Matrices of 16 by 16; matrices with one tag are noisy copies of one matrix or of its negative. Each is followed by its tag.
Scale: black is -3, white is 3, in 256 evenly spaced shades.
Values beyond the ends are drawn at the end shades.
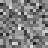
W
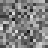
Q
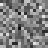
W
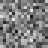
Q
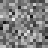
Q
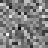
W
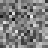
Q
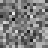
Q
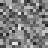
W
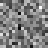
W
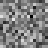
Q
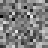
Q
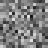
Q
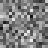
Q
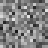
Q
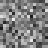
Q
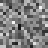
W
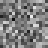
Q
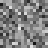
W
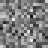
Q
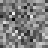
Q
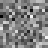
Q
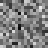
W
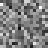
W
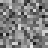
W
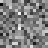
W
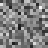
W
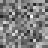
Q
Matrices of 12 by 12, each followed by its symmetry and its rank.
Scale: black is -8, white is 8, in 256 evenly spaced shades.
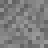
symmetric, full rank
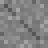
symmetric, full rank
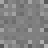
symmetric, rank two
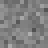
antisymmetric, full rank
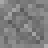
symmetric, full rank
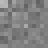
symmetric, rank two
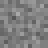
antisymmetric, full rank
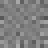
antisymmetric, rank two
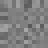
antisymmetric, rank two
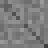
symmetric, full rank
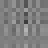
neither, rank one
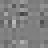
antisymmetric, rank two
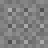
symmetric, rank two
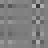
neither, rank one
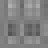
neither, rank one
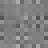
antisymmetric, rank two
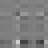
neither, rank one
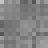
symmetric, rank two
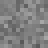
antisymmetric, full rank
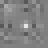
symmetric, rank two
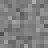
antisymmetric, full rank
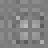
symmetric, rank two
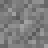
symmetric, full rank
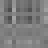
neither, rank one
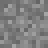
symmetric, full rank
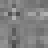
antisymmetric, rank two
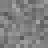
antisymmetric, full rank
